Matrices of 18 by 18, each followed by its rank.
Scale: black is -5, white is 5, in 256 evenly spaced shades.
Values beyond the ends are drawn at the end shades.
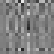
two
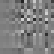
two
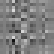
two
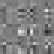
two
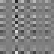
one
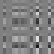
one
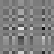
one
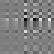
one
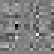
three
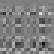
two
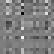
two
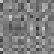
three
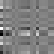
one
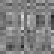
two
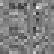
three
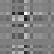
one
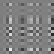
one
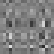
two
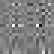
three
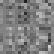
three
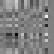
two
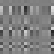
one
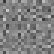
three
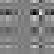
one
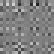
two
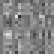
three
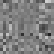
three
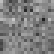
three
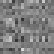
three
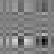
one
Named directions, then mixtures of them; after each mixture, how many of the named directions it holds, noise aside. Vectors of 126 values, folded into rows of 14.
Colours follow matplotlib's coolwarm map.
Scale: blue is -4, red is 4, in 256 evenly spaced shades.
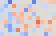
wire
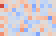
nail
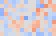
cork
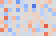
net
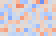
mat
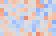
one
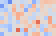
two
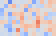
two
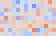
two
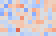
three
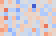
two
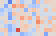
two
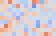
three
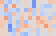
three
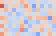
one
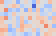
three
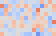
two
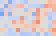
three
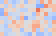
one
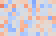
two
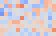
two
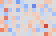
one
